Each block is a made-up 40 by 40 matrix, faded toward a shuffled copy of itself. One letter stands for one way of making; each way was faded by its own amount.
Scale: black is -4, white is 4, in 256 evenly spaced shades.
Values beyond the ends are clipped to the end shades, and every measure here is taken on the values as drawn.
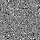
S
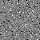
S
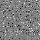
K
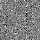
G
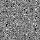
G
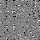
K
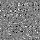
S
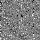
G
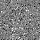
S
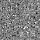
S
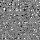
S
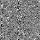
G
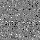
S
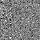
G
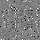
K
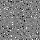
K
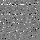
K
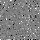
K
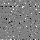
K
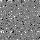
K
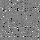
K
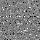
S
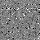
S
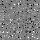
K
